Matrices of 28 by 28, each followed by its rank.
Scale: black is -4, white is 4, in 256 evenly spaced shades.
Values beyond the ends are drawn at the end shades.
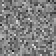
full rank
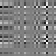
one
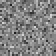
full rank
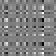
one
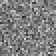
full rank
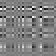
one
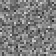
full rank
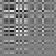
one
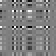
one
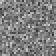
full rank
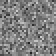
full rank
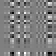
one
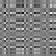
one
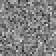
full rank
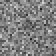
full rank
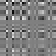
one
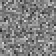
full rank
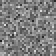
full rank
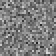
full rank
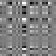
one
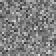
full rank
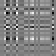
one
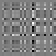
one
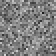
full rank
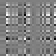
one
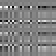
one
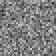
full rank
